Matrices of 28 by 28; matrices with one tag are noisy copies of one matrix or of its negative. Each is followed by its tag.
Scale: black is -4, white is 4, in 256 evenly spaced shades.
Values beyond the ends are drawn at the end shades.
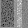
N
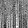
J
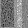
N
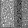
N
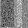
N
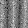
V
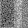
N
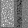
N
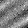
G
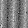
V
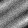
G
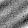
G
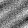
G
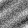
G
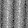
V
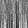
J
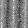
V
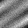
G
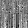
J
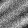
G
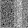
N
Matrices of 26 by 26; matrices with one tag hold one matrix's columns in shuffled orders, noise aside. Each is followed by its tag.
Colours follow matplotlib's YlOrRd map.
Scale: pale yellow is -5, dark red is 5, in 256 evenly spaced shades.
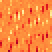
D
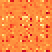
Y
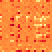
Y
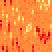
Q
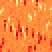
Q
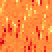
Q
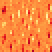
D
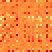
Y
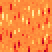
D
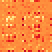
Y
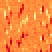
D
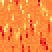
Q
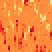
Q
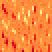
D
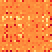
Y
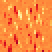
D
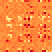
Y
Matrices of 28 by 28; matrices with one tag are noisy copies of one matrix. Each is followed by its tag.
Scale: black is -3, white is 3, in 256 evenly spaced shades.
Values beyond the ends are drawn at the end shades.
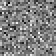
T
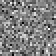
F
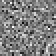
F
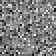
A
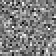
F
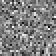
F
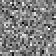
F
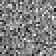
A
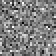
F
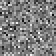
T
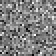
A
